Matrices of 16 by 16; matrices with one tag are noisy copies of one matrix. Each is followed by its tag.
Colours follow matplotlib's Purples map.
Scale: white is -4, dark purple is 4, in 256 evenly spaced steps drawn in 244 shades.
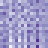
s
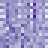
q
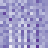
s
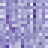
q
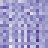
s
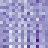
s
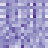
q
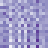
s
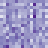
q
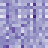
q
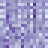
q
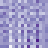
s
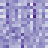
q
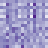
q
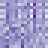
q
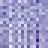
s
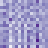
s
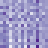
s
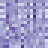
q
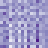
s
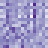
q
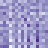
s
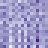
s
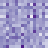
q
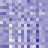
s
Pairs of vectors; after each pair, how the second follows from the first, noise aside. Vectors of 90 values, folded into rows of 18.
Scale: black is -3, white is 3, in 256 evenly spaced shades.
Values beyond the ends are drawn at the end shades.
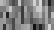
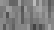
shrunk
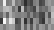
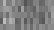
shrunk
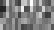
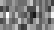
wrapped around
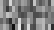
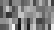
negated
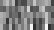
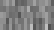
shrunk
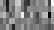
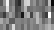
negated
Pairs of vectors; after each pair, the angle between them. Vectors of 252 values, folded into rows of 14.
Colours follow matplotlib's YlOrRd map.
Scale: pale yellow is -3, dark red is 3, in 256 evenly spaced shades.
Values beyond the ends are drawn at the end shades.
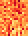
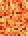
orthogonal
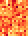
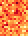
orthogonal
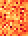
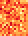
nearly opposite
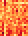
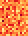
orthogonal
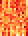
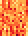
nearly opposite
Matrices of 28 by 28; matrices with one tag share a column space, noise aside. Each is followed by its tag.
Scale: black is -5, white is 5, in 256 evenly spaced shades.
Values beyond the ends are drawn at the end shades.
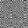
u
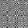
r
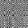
r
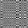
u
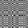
r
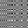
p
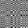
r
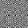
r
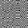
u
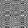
r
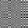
u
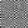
u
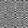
u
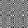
r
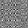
p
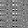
p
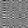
u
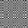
u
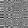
u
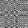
r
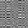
u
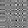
p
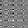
p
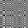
r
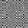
u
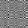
u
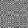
r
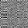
u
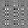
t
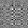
t
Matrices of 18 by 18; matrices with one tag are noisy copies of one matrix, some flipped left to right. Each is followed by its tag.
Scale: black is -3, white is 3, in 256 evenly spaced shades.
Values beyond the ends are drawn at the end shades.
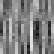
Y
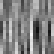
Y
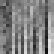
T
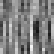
Y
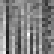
T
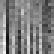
T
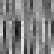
Y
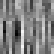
Y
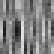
Y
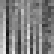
T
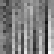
T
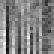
T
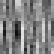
Y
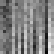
T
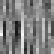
Y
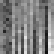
T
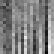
T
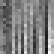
T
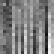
T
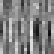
Y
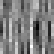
Y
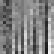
T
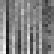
T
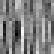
Y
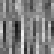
Y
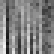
T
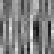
Y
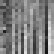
T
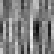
Y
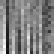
T
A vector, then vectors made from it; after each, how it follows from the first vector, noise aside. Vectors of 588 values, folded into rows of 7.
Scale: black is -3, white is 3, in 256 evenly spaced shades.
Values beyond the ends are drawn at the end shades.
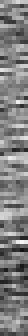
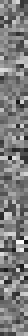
sign-scrambled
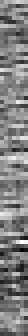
copied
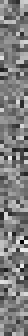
sign-scrambled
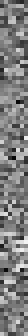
sign-scrambled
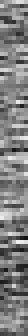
copied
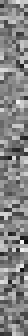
sign-scrambled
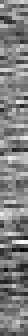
copied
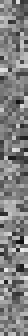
sign-scrambled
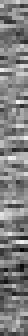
copied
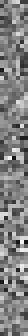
sign-scrambled
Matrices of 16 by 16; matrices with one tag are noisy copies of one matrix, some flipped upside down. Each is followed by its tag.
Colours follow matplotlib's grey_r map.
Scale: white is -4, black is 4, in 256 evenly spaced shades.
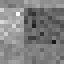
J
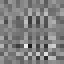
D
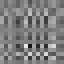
D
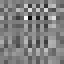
D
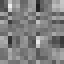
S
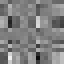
S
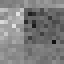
J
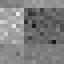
J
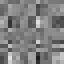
S
